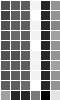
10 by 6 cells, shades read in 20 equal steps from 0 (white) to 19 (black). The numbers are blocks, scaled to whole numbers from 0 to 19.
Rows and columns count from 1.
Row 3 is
13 12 12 1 16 9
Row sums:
62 62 63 60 61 63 60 62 59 70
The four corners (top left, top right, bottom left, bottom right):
13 8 7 2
